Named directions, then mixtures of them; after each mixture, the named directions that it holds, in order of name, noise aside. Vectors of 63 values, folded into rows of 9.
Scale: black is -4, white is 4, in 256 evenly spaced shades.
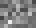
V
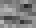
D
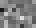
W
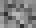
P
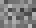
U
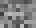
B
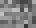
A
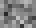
B, P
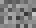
B, U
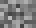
B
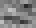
D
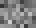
A, B, V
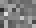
P, W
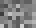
B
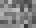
A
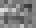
A, D, W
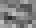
D, P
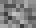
P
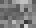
A, B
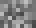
B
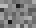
B, V, W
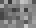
A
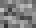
D, W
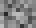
P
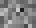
A, U, V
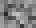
P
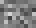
B, U, W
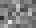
V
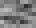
D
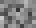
A, P, V
